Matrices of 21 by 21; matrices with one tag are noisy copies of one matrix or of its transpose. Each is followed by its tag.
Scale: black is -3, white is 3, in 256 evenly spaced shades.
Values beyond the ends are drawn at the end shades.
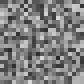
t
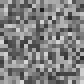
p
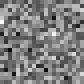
t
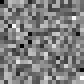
t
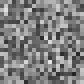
p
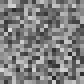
p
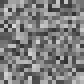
t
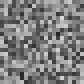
p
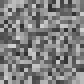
t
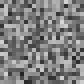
p
